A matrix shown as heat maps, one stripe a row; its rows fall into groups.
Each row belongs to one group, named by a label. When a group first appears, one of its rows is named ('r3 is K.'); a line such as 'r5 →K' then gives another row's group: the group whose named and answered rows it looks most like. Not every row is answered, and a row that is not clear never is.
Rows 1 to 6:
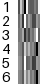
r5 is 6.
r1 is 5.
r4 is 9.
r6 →9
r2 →6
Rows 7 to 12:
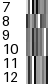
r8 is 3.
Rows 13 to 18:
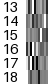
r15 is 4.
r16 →6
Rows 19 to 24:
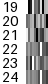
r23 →6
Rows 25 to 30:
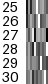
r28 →5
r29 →4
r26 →3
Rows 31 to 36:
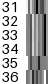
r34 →9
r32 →9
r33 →9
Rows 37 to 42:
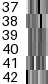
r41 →5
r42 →3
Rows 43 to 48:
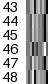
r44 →9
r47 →9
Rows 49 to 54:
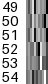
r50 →9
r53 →4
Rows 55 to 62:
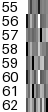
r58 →3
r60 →3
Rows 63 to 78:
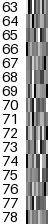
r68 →6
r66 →3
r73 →3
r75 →4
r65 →3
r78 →3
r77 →5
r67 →9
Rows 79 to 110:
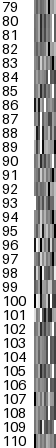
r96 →5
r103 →4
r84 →4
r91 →9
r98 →5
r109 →5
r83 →9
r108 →4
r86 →6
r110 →3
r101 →6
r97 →9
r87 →6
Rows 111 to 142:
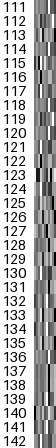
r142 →6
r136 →4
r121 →6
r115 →6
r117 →6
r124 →6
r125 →9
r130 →6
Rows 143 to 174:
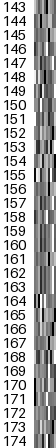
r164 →6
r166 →9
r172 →4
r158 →3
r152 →9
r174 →3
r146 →3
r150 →6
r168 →5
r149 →5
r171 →3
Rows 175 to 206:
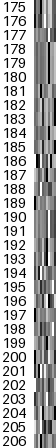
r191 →4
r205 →6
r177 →4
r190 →4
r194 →6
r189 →3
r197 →3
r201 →6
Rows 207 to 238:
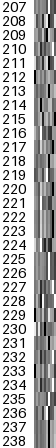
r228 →5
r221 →6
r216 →6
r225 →4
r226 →4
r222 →9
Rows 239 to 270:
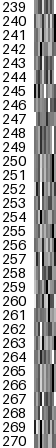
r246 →4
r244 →5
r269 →5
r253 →6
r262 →6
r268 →6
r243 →5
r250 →9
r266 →9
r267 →5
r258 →6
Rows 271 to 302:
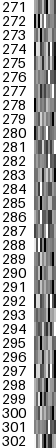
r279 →9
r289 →9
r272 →6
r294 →5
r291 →9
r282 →4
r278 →3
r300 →9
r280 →3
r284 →6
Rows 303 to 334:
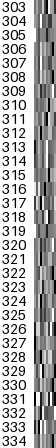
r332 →5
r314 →3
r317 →5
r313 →3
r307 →6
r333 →6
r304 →6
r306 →9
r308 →9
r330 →9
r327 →3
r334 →9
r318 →3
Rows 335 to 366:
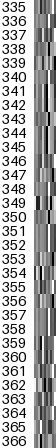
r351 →4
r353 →9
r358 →4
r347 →9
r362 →6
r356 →9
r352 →4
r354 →5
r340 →4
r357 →4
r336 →4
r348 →4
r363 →5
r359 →5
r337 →5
